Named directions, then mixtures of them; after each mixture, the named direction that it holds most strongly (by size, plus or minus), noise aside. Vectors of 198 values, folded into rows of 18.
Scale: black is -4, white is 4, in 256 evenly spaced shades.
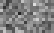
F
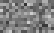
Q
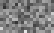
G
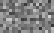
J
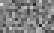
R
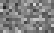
J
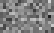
J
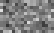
Q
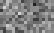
F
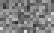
G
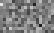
R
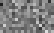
R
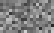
J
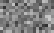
Q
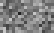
F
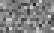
R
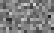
J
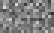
J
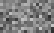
J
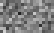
F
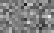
Q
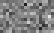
Q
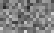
G
